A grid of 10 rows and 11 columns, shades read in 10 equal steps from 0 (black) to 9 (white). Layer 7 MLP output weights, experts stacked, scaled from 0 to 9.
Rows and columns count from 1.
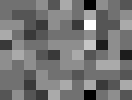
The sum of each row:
42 46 47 44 47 45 52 42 47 39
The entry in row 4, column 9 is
3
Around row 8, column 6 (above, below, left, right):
5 6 4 3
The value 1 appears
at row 5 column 9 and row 6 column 11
